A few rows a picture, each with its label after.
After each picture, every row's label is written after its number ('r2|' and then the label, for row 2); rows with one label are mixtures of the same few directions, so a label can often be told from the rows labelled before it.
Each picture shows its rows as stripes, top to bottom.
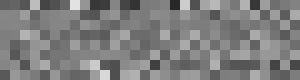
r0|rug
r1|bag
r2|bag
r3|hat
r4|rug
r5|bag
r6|bag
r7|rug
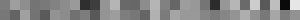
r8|bag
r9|bag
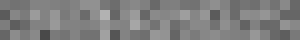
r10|bag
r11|rug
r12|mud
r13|rug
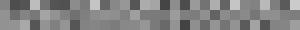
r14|bag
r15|rug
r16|rug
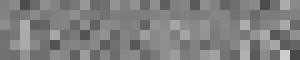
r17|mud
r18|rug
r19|bag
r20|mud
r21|mud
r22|bag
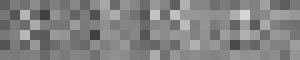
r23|rug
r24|bag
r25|rug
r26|bag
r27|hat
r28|bag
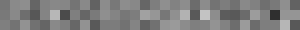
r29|bag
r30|mud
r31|bag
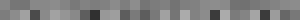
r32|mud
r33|bag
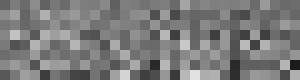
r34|rug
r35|bag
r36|mud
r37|bag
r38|rug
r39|hat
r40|bag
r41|hat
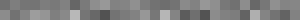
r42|hat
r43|hat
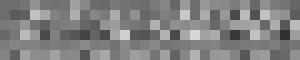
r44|rug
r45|rug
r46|bag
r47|hat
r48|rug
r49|mud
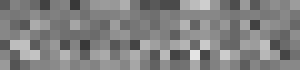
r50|hat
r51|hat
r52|rug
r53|hat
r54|mud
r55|mud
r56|mud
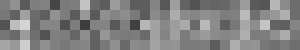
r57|mud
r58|bag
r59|mud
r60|bag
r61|hat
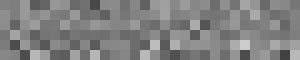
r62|bag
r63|hat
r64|mud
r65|mud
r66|bag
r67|bag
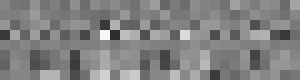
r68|bag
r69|hat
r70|rug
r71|rug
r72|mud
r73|hat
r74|hat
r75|rug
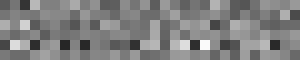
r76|hat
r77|bag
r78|hat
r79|bag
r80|mud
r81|rug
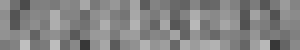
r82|mud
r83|mud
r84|mud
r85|rug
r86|mud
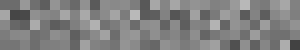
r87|bag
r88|mud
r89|bag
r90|rug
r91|bag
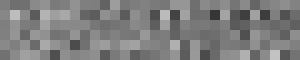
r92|rug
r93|bag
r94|bag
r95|bag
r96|rug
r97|mud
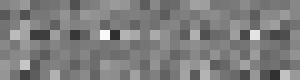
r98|hat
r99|hat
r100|mud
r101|rug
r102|hat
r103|rug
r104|hat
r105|mud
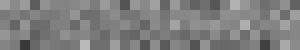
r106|hat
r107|bag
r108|bag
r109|rug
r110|mud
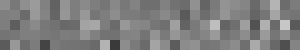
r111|mud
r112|mud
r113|bag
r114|bag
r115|rug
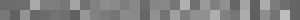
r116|rug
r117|bag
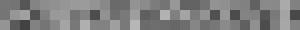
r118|hat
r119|bag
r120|mud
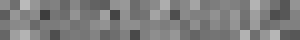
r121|hat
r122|rug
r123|rug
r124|mud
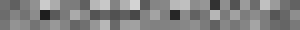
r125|rug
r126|rug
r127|rug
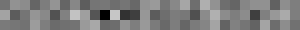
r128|mud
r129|rug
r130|bag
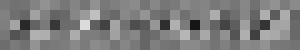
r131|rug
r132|bag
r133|mud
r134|rug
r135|rug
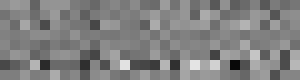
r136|bag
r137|mud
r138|bag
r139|hat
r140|bag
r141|bag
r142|hat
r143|mud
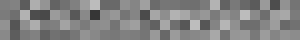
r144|bag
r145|bag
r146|mud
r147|bag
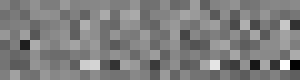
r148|mud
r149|rug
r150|bag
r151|rug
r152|hat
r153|bag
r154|bag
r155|bag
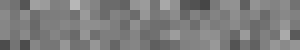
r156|hat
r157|rug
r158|hat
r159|bag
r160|hat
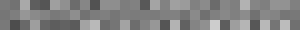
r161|bag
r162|mud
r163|bag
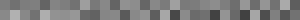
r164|bag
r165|bag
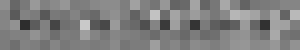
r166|mud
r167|bag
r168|mud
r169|mud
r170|bag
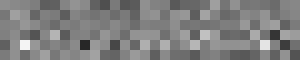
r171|rug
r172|mud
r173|mud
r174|mud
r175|mud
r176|bag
